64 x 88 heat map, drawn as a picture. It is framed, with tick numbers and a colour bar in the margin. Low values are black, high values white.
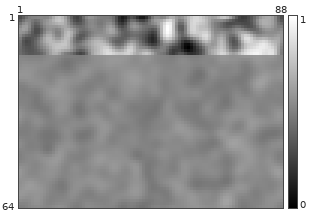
Mirror symmetry: none. Slope: none. Ninth with the highest average: top right. Seam: horizontal, 20% of the way down, the bottom part calmer. Lone odd cells: none. Histogram: heavy tails on both sides. Grain: blotchy.
